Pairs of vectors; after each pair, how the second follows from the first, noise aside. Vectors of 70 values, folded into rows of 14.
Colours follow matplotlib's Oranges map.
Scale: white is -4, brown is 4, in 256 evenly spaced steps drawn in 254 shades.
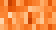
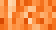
sign-scrambled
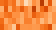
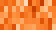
sign-scrambled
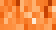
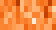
copied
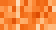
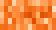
shuffled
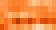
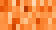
shuffled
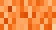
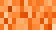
copied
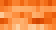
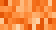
sign-scrambled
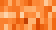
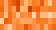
reversed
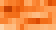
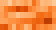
reversed
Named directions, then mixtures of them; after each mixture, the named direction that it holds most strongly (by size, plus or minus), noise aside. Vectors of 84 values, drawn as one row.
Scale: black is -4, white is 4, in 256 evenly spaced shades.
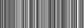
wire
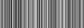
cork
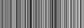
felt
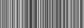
cork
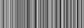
wire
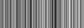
felt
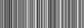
cork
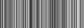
wire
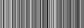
felt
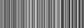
felt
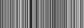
felt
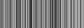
felt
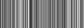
wire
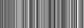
wire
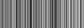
felt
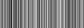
cork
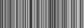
wire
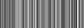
wire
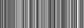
wire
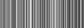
felt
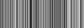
felt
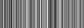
cork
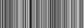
wire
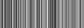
cork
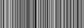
wire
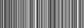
wire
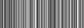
wire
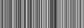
felt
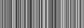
felt
